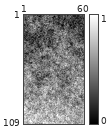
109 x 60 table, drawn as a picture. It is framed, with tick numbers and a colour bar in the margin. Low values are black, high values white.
Grain: blotchy. Odd rows or columns: none. Stripes: none. Slope: up to the bottom.
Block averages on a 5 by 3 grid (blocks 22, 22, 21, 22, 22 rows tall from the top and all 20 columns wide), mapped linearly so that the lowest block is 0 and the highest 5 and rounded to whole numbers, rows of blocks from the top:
1 1 0 / 1 2 2 / 2 2 3 / 3 3 3 / 5 5 4
